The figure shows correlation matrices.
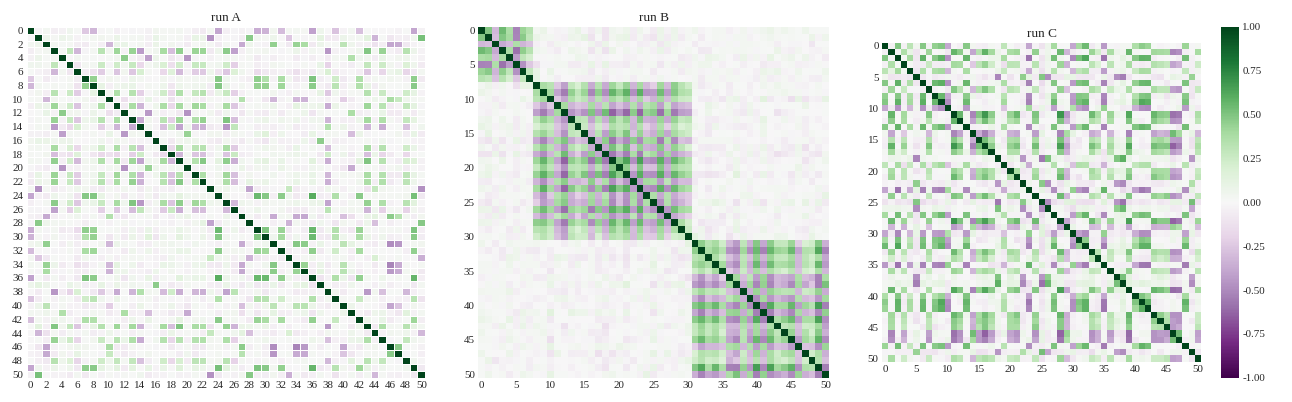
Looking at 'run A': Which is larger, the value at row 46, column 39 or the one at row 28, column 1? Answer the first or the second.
the second
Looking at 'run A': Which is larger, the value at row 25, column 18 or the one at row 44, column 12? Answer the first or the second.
the second
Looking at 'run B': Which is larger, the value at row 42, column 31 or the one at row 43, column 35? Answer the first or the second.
the first
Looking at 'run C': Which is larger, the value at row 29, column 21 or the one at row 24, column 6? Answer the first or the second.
the second
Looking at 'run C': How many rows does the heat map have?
51
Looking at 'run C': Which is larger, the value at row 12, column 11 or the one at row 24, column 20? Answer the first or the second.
the first
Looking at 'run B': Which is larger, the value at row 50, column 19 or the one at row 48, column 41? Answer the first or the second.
the first
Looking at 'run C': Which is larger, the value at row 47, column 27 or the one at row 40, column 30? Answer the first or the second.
the first
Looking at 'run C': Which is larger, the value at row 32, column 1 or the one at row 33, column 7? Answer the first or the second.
the second
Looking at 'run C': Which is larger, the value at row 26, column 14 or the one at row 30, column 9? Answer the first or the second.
the first
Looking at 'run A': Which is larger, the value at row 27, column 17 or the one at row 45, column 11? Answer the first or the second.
the second
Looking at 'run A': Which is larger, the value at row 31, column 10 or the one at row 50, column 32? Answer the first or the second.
the second
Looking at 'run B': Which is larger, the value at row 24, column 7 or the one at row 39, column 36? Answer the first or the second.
the second
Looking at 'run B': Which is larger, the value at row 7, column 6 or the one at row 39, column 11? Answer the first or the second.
the first
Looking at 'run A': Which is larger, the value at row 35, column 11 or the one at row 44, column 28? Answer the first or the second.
the first
